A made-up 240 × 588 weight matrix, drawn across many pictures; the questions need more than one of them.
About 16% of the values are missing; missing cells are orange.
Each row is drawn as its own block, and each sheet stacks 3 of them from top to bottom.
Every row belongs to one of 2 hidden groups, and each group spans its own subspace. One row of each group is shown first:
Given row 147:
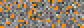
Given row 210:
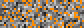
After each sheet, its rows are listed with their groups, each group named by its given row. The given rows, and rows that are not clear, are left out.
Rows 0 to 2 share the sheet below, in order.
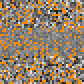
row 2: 147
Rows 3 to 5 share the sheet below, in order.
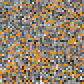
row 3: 147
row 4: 147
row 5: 210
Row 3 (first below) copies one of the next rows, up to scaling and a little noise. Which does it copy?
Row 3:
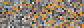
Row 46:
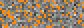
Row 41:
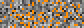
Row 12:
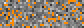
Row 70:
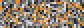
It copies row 41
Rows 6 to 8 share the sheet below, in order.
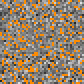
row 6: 210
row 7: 147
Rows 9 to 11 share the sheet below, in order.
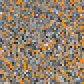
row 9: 210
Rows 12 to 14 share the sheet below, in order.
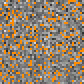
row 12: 147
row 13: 147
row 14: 147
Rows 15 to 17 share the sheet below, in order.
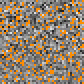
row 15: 147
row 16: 147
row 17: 147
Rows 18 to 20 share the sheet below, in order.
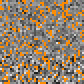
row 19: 147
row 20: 210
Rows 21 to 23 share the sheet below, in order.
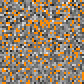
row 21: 147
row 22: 147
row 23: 147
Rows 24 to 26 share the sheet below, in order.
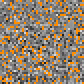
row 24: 147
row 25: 210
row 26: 147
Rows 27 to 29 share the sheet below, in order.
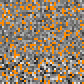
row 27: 147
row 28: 147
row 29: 147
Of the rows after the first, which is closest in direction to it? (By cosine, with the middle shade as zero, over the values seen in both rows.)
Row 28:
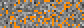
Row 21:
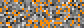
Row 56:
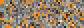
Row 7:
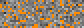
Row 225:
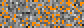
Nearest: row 21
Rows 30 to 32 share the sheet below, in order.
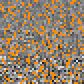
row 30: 147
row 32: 147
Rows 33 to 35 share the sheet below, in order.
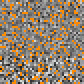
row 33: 210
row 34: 147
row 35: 210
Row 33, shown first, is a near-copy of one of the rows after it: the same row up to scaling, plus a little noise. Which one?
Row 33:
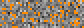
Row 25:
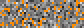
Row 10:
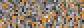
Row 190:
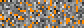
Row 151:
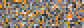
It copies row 25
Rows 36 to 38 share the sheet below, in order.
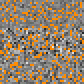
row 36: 147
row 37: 210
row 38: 210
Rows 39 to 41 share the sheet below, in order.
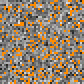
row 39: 210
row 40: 210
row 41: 147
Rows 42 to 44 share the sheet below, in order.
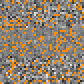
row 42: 147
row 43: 147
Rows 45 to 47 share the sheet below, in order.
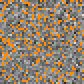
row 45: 210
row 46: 147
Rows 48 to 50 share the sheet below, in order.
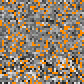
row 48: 210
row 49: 210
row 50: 147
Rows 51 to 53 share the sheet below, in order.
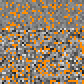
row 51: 210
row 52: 210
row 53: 147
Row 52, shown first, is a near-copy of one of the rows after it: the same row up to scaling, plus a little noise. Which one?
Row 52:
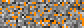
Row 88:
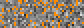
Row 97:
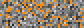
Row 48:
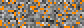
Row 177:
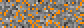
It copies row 48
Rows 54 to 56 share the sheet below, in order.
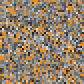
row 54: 147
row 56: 210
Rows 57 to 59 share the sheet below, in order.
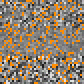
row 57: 210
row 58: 147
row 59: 210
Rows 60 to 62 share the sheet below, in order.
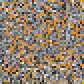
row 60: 147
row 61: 147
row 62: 147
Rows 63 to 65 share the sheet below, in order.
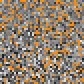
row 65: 210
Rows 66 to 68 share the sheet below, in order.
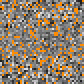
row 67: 147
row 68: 210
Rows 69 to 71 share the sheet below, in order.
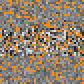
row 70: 147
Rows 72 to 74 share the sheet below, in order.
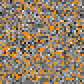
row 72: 210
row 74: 210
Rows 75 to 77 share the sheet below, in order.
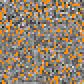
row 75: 147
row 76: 210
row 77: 147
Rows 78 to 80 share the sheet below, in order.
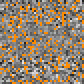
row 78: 210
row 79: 210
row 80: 147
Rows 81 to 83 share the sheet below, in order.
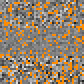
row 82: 147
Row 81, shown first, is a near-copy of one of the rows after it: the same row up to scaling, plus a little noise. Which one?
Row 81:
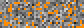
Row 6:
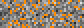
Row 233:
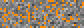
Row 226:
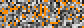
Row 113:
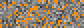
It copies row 233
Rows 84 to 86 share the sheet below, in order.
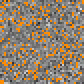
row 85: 210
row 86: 210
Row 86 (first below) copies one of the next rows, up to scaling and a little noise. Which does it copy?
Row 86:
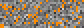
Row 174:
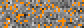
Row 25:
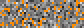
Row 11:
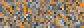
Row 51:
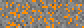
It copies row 11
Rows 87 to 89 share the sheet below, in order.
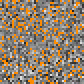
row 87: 147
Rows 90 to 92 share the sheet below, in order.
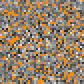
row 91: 210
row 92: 210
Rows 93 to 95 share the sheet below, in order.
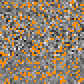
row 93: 147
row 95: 147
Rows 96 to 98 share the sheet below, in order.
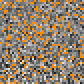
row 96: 147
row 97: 210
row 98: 147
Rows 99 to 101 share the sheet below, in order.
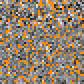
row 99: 210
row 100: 210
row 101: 147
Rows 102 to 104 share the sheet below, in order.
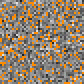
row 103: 210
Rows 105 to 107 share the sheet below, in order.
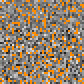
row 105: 147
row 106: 147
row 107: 147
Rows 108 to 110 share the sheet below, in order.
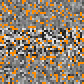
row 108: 210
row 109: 147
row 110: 147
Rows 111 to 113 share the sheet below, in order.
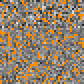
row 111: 147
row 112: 210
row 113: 210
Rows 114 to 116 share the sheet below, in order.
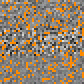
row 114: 210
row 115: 147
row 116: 147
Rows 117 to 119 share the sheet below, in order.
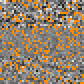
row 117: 147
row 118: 210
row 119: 210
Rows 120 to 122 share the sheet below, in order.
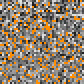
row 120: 147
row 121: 147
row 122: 210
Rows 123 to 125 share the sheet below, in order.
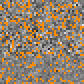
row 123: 147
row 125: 147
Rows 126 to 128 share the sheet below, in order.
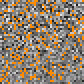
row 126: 147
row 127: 210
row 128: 147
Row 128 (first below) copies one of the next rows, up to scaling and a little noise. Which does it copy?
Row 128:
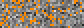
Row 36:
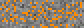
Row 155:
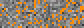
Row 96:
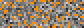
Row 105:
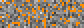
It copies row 155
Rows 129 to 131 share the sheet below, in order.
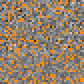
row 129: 210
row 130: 147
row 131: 147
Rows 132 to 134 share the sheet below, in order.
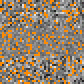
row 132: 147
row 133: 147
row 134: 147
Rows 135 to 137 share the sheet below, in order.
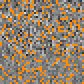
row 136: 147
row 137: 210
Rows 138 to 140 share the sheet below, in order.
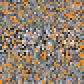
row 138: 210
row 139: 210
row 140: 210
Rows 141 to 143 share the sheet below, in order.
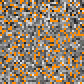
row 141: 147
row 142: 210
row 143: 147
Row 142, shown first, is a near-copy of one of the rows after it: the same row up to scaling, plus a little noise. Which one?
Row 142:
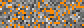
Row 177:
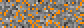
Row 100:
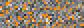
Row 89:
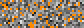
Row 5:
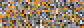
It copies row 100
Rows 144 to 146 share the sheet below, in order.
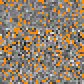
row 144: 147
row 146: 210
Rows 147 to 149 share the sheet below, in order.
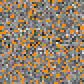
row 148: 147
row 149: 147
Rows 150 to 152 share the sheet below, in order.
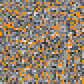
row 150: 147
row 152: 147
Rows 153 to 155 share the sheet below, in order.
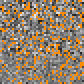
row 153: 147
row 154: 210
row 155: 147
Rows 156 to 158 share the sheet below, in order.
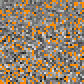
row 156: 147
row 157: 147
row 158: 147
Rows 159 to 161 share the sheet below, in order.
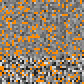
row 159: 147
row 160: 147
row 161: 147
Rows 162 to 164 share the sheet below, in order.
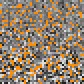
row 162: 147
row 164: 147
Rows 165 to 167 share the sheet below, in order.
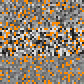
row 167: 147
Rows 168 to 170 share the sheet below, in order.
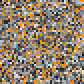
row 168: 210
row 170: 147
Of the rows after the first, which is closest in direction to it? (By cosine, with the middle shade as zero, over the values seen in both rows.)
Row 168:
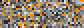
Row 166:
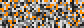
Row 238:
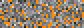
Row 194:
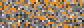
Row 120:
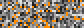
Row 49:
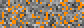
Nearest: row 238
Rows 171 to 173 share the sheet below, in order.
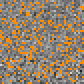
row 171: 147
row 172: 147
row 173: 210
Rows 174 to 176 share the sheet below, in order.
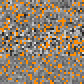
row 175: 147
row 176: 147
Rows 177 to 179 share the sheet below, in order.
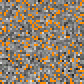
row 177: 210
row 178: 147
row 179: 210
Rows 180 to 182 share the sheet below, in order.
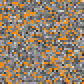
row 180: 147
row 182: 147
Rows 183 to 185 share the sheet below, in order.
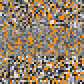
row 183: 210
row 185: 147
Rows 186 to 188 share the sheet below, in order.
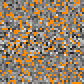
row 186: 147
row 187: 210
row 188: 147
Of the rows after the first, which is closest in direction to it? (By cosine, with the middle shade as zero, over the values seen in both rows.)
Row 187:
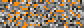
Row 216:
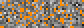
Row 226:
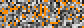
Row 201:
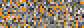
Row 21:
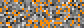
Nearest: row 201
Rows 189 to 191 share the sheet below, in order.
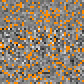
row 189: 147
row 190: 210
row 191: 210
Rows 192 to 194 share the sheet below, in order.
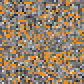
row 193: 210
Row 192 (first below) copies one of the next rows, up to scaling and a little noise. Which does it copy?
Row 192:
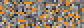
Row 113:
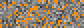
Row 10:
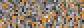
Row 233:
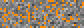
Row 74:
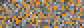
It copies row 10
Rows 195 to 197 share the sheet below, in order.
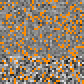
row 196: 147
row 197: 210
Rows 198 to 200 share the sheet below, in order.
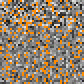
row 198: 147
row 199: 210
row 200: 147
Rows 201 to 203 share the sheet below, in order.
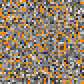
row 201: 210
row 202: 147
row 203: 210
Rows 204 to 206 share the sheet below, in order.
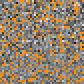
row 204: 147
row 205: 147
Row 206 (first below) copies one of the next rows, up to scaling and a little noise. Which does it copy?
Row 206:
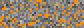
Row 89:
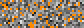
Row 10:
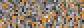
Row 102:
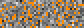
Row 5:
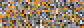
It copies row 89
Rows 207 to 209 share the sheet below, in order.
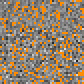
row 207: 147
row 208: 147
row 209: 147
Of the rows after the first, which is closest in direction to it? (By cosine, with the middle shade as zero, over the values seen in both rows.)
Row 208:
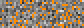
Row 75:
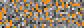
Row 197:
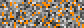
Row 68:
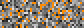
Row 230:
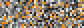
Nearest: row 230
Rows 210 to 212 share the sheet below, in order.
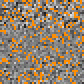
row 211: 210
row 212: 147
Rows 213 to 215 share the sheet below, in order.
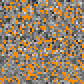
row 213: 210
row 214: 147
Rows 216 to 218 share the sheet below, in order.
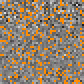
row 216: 147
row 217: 210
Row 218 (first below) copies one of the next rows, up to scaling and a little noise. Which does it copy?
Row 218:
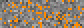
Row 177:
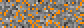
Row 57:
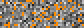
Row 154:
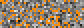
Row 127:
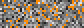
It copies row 154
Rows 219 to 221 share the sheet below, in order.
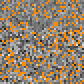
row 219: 147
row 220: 147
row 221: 147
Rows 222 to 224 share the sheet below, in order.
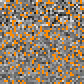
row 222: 147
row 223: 210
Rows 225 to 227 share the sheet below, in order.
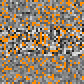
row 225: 147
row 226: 210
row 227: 147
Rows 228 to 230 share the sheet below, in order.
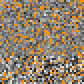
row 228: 210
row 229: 147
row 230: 147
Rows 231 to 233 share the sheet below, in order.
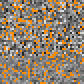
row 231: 147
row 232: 147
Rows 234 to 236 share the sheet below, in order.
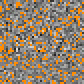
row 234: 147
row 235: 210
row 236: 147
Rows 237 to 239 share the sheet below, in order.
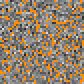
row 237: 147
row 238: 210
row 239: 147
